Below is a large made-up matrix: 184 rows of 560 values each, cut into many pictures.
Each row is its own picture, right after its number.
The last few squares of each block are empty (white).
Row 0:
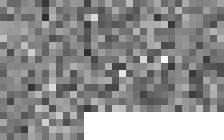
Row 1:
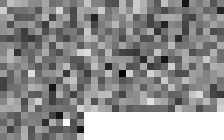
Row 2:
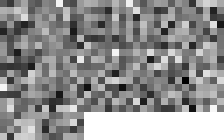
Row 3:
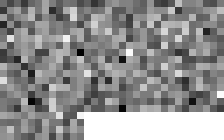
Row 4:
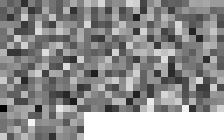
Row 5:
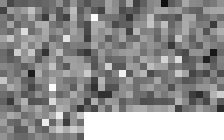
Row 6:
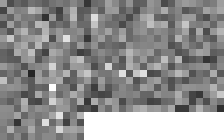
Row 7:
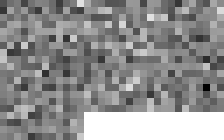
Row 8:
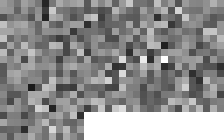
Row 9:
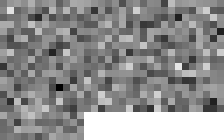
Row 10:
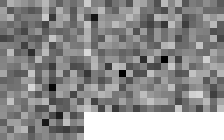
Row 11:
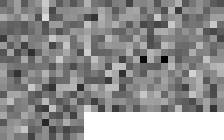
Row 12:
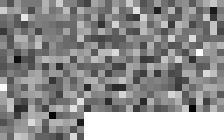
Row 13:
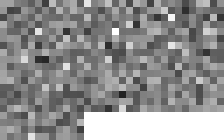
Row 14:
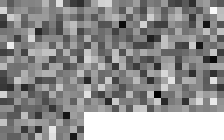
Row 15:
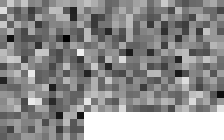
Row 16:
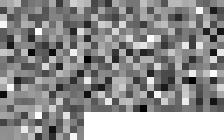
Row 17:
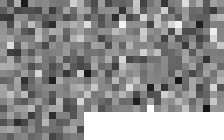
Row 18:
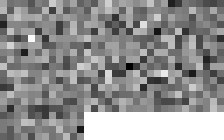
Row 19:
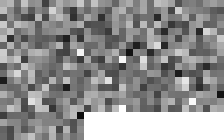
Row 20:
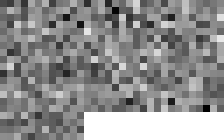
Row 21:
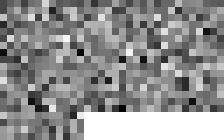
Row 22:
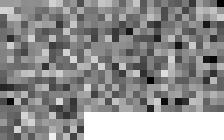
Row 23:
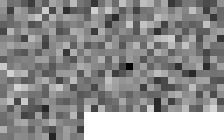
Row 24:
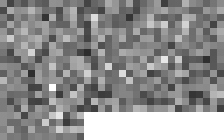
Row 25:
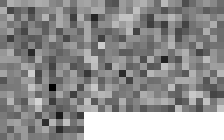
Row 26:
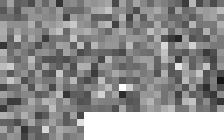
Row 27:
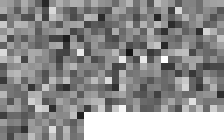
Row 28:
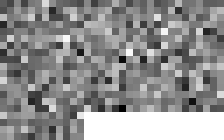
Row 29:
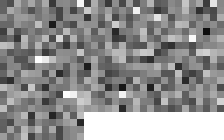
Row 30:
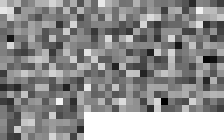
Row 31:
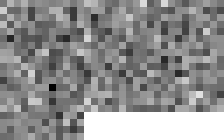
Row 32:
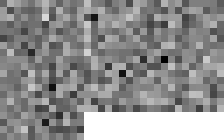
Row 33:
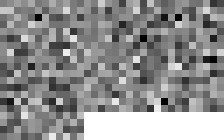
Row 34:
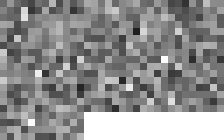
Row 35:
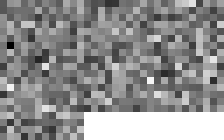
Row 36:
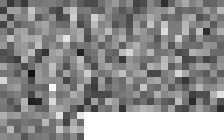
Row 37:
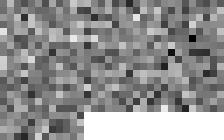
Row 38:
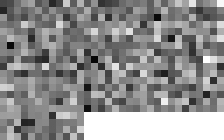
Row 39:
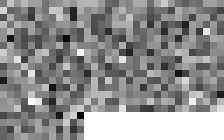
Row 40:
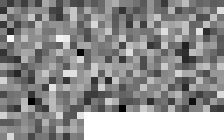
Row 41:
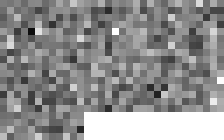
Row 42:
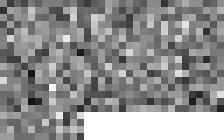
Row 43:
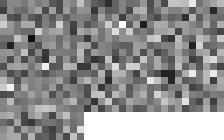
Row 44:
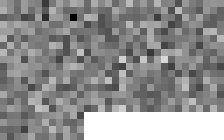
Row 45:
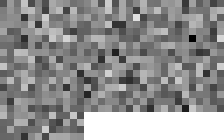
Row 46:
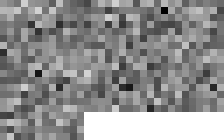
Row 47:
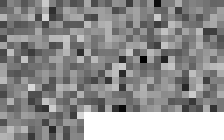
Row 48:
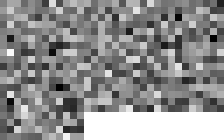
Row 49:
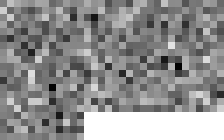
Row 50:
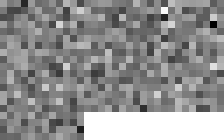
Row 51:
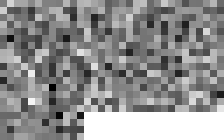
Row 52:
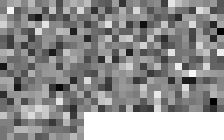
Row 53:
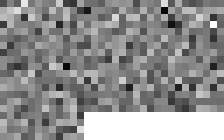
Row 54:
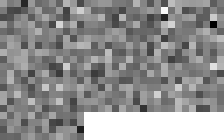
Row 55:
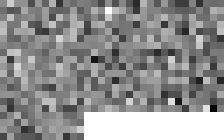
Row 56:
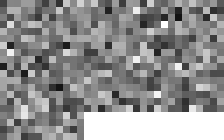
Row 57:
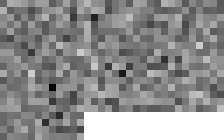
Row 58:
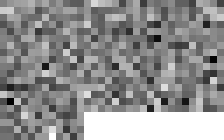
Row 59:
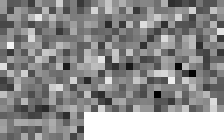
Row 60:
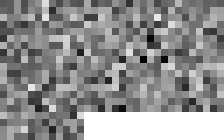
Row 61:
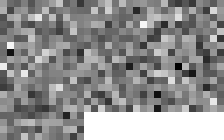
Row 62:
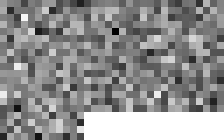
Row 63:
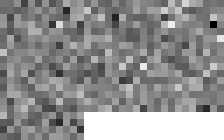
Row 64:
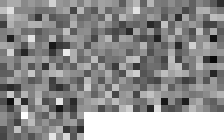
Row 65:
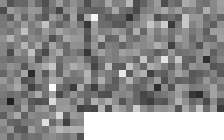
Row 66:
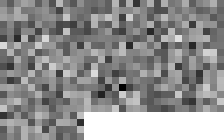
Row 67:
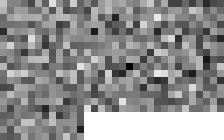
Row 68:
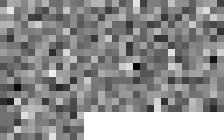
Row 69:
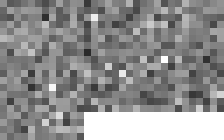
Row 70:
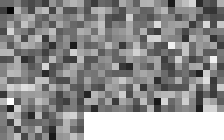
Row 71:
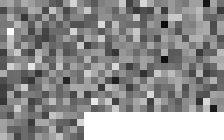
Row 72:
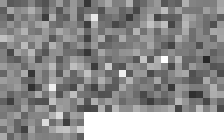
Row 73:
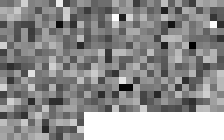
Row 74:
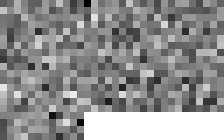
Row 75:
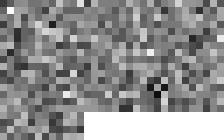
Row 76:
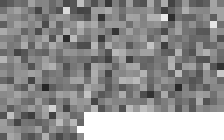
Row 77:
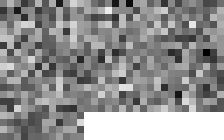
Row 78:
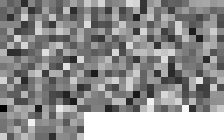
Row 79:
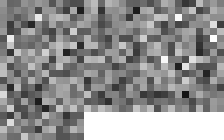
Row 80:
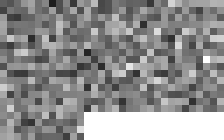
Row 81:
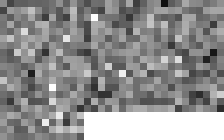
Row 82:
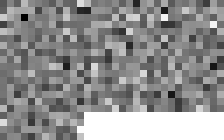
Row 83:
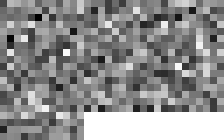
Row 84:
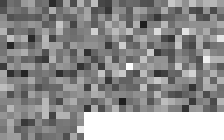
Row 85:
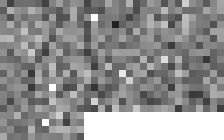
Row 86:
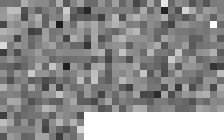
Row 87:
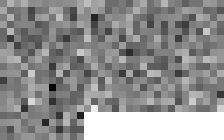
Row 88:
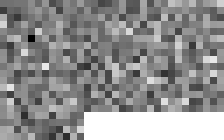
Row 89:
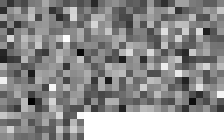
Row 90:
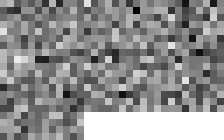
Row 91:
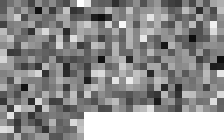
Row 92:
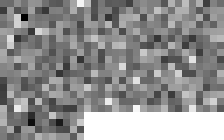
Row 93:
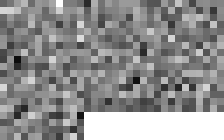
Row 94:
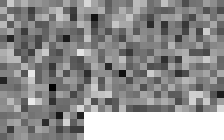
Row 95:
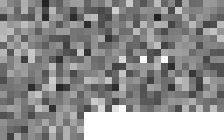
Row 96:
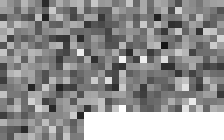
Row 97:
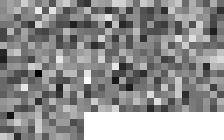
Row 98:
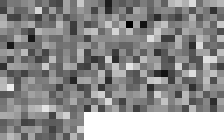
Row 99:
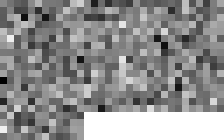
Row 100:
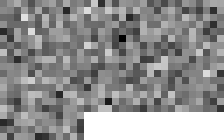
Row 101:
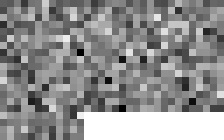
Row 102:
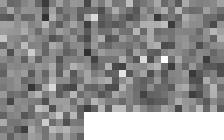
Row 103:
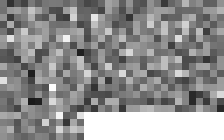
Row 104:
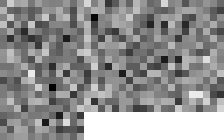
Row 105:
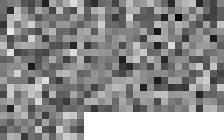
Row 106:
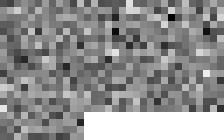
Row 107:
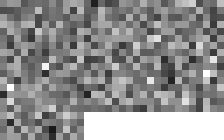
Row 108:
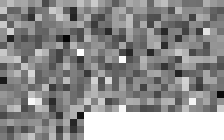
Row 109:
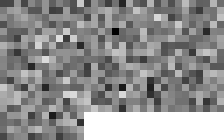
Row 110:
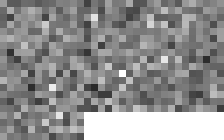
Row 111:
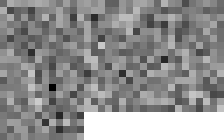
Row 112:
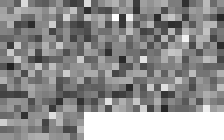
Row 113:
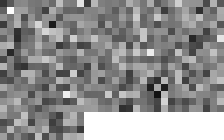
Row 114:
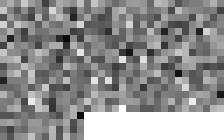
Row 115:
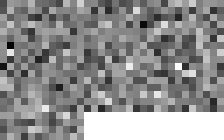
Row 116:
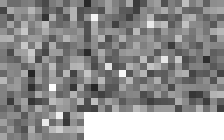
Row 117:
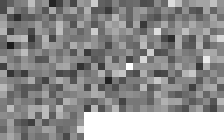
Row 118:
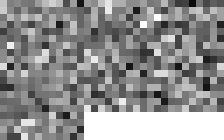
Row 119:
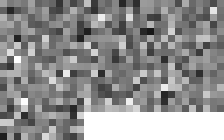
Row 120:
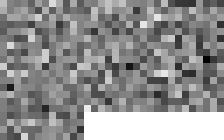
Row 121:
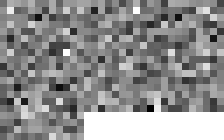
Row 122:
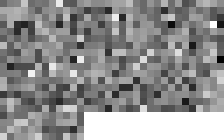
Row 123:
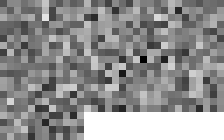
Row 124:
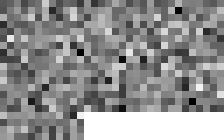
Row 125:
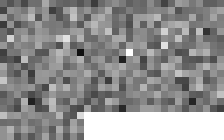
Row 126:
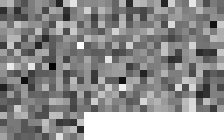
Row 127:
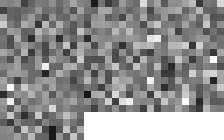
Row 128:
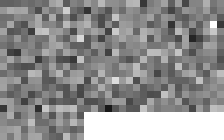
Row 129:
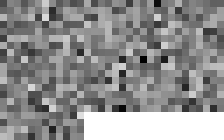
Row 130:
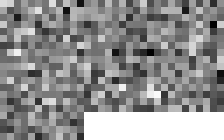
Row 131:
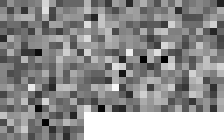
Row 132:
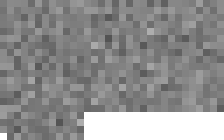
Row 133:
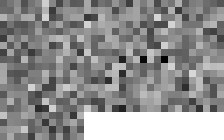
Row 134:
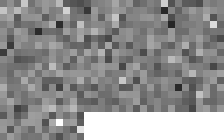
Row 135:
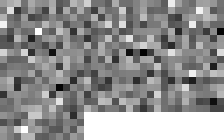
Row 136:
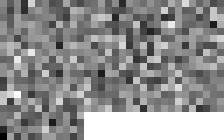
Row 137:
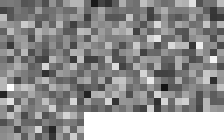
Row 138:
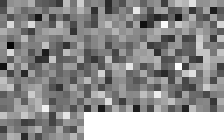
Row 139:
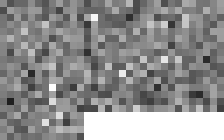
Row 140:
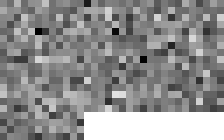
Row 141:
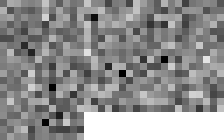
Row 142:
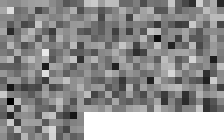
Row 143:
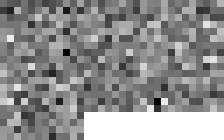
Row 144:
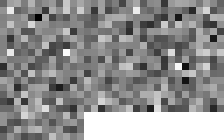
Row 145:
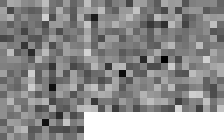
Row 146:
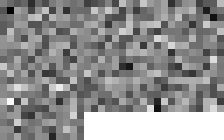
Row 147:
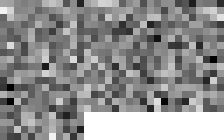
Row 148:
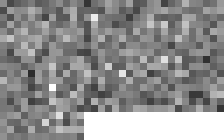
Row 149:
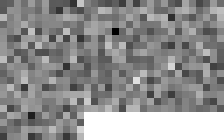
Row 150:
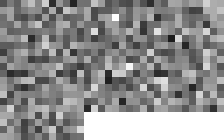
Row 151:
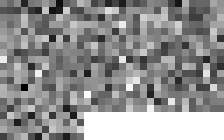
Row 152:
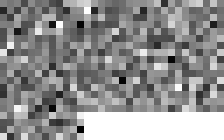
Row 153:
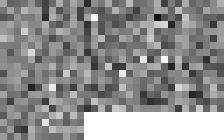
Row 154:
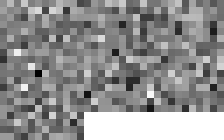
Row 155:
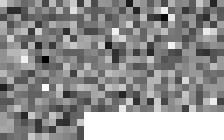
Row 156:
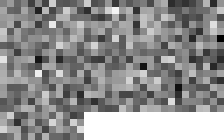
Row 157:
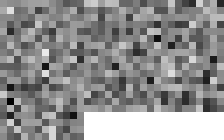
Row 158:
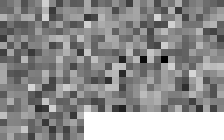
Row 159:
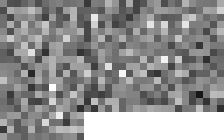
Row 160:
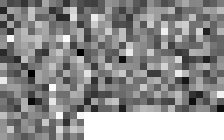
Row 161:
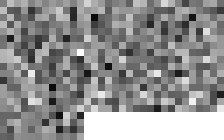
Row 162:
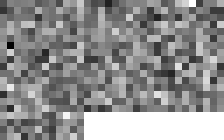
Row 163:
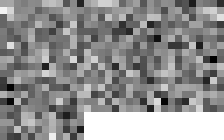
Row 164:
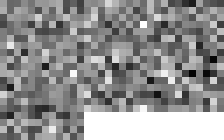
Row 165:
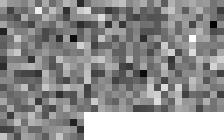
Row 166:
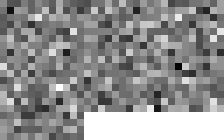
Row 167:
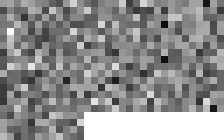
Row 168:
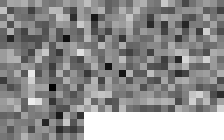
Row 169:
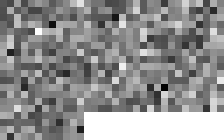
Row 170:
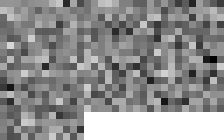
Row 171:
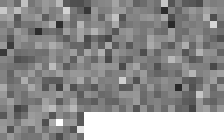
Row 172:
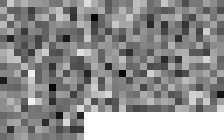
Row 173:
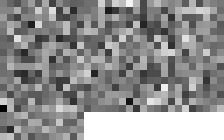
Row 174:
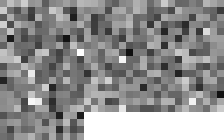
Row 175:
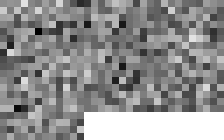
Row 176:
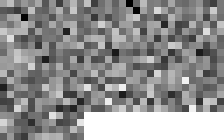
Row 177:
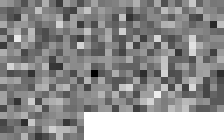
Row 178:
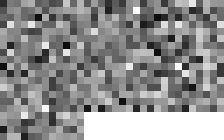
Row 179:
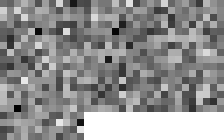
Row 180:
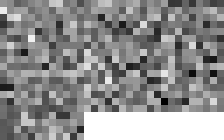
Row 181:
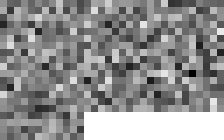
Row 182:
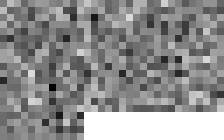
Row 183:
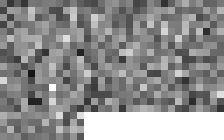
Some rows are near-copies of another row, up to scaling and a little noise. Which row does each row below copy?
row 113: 75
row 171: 134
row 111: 25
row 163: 147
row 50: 54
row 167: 71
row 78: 4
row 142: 157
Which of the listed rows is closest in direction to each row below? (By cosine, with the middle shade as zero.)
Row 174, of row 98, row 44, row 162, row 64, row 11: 44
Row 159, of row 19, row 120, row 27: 27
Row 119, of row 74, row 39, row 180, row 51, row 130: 130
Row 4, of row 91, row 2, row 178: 2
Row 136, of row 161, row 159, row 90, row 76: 90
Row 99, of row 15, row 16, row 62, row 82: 82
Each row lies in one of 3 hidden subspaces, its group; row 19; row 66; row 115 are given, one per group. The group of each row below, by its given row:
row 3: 19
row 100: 66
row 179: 66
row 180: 115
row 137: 115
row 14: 115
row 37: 66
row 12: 66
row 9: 115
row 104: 19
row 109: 66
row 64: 115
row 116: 19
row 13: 66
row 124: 19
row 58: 115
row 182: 19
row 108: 19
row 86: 66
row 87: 19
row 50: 66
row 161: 19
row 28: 19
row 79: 115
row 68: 115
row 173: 66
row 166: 115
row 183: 19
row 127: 115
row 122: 66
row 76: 66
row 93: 66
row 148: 19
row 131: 19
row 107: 115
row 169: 66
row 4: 66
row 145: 19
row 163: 115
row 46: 66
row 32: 19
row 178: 115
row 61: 115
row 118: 115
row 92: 66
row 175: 66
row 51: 19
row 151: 66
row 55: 66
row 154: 66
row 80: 115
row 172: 19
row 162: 115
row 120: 115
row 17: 66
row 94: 19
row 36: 19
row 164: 115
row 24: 19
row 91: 66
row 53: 66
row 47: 19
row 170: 115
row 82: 66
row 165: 66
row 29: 66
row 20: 66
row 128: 66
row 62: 66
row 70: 115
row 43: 115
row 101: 19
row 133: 19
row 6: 19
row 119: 66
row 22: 115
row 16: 115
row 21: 19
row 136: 66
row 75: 66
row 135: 115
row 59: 115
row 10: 19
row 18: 115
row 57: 19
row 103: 19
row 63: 66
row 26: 66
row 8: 19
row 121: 115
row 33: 115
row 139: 19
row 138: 115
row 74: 66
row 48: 115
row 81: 19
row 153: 19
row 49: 19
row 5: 19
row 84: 115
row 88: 115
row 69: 19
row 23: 115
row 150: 115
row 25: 19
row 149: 66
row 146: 115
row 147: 115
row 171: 66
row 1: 19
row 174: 19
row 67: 115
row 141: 19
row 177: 66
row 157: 115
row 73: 66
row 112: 66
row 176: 66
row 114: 19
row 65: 19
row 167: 66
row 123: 19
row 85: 19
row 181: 115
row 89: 19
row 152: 66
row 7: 66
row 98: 115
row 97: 66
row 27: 19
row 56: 115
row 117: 115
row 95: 19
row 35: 115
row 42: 19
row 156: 66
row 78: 66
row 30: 115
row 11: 19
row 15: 19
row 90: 66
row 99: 66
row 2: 66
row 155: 66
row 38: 115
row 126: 66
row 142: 115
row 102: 19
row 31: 19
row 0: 19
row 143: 115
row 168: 19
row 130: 66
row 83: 115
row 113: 66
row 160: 19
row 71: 66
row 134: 66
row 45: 66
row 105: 115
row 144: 115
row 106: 66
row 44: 19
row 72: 19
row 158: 19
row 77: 66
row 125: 19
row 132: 66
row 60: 19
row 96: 19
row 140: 66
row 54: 66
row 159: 19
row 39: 19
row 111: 19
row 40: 19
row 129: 19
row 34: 66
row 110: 19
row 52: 115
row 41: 66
